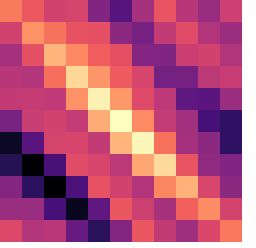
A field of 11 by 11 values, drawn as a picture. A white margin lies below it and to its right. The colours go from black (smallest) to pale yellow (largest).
Average level on the scale: 50%. Calmest part: top right. Ninth with the lowest average: bottom left. Ninth with the highest average: centre. Grain: diagonal, down to the right.
